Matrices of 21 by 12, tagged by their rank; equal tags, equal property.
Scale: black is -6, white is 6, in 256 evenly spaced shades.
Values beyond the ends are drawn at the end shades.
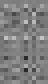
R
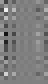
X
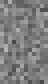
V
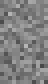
V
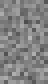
V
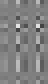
X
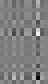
X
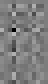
R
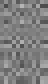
R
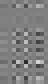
X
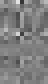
R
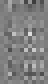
R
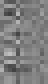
R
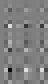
X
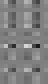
X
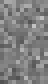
V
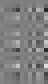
X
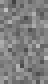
V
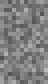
V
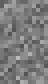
V
